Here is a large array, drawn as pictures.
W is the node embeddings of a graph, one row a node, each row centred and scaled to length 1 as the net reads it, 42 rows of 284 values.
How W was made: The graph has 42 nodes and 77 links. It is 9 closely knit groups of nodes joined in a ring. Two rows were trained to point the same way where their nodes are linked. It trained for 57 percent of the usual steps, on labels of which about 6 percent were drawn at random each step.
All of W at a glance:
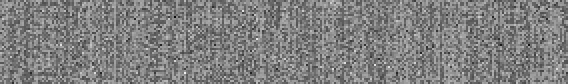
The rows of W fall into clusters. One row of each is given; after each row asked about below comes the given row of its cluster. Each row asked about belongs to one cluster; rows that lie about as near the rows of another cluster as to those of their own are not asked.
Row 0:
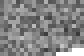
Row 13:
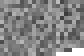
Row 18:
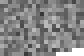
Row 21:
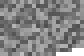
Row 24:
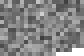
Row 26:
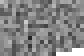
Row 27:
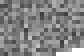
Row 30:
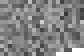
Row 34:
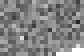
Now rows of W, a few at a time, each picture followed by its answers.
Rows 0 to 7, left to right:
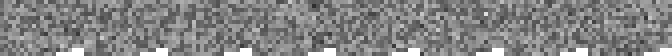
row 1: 26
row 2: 26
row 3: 24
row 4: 13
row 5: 18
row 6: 26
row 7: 27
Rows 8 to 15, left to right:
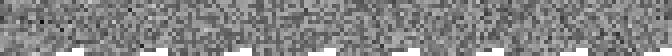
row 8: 26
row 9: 13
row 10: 27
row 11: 27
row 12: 18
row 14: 34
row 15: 30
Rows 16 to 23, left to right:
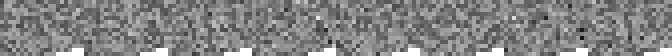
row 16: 0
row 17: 24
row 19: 24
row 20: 0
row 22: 13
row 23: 18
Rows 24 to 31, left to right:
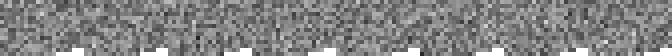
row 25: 21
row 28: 21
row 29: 30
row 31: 21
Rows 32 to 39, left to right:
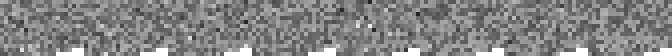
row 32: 27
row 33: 21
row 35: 27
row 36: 34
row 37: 34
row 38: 13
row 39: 0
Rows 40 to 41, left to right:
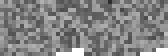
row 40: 24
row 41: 34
